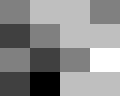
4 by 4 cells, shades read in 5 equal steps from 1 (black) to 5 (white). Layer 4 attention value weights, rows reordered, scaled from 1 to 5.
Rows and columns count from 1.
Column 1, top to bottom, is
3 2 3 2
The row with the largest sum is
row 1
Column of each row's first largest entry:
2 3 4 3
